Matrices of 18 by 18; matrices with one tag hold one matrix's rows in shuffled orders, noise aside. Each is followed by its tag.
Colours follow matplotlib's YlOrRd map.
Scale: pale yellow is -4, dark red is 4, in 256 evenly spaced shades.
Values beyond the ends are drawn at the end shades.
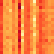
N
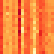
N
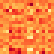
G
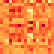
G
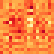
G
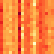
N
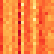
N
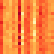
N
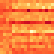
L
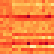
L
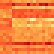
L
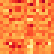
G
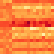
L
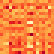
G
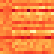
L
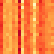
N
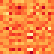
G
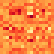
G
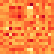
G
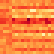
L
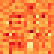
G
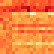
L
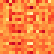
G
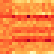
L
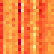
N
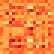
G
